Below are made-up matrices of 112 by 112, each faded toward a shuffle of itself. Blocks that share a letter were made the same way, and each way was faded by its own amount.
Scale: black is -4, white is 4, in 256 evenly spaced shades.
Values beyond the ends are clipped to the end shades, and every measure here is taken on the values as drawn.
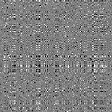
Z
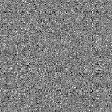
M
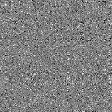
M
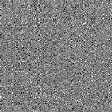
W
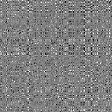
Z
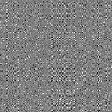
Z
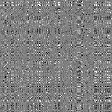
Z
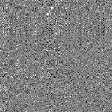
W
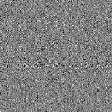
W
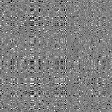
Z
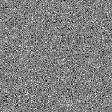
M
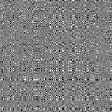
Z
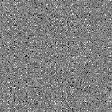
W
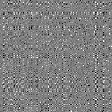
Z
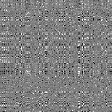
Z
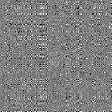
Z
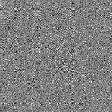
W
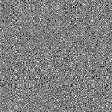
M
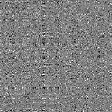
W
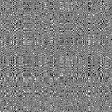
Z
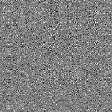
W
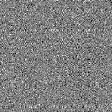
M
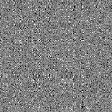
W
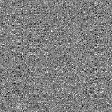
M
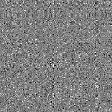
W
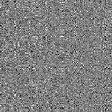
W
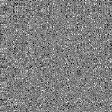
W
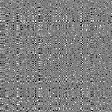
Z
